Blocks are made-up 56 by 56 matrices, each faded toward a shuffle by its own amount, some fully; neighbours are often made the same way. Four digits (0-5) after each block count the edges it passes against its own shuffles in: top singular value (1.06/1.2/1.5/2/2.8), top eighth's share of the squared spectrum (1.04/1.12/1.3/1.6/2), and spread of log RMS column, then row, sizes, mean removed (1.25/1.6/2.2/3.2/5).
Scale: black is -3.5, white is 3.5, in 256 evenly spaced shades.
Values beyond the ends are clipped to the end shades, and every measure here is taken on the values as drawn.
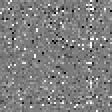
2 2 1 2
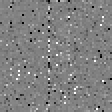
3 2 1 0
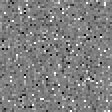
0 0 0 0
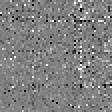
2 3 2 2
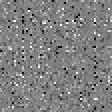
2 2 1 1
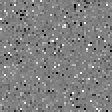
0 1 0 0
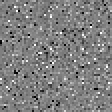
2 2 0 0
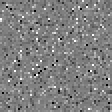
0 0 0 0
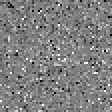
1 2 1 0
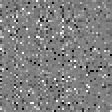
3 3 1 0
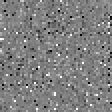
3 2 0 0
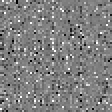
3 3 1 1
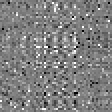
4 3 2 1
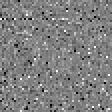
3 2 0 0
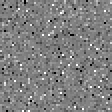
0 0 0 0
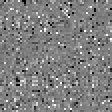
3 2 1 1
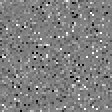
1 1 0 0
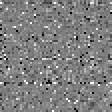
4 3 1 1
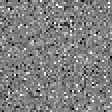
3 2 0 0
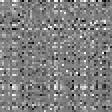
5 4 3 3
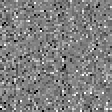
3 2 1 0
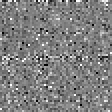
4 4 1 2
